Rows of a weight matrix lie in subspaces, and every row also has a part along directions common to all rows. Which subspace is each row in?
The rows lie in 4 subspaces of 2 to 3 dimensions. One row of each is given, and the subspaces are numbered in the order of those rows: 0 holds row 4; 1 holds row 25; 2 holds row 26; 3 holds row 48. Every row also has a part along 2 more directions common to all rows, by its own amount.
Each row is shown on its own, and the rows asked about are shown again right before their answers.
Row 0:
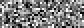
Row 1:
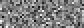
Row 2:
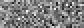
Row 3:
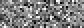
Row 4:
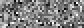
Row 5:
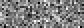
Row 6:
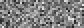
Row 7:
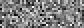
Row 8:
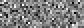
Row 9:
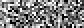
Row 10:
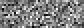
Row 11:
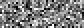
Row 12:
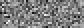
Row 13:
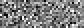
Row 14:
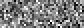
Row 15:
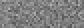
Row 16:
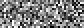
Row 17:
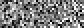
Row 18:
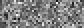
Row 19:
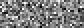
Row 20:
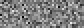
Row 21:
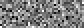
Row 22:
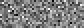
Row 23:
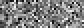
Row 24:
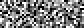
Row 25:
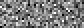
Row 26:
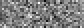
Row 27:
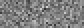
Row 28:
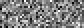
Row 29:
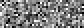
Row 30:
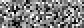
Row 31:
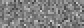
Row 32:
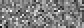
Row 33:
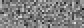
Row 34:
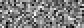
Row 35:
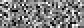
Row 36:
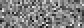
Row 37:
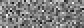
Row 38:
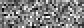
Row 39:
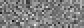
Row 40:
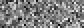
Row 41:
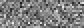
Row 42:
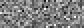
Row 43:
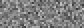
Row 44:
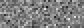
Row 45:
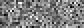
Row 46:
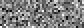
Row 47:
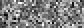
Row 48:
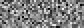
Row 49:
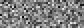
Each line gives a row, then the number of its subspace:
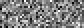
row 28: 1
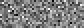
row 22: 3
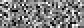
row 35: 3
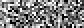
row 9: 3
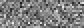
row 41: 0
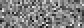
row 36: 1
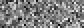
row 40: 0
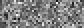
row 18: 0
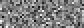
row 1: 1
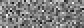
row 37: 1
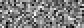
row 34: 1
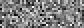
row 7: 1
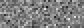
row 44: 2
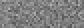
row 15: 3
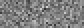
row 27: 2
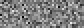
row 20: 3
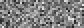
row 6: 1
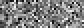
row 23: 0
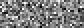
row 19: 1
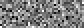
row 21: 1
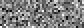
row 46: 1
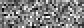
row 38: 2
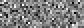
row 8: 3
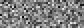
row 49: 3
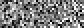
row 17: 0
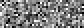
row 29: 2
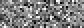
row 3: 2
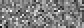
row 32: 1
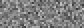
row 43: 0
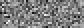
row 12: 2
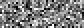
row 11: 2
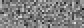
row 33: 0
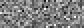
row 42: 2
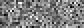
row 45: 0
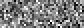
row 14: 0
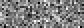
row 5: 2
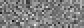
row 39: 2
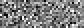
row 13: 3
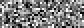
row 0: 2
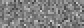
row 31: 0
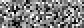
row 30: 3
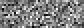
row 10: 2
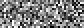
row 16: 0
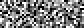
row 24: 1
